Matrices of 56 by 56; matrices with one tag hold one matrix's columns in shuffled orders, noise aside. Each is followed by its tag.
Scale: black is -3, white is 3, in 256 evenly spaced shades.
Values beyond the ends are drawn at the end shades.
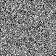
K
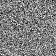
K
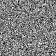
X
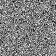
K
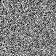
K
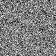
K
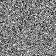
K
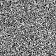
X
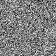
K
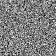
X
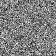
X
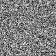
X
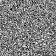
X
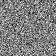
K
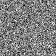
X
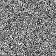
X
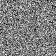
K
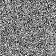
K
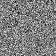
K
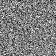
K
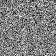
K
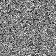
K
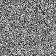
K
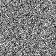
X
